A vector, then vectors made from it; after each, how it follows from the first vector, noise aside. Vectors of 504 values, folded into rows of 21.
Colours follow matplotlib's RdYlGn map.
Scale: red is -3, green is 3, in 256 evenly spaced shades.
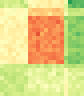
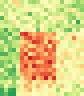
reversed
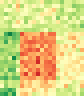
reversed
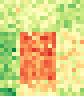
reversed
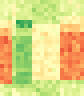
wrapped around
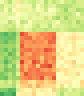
reversed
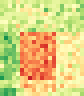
reversed
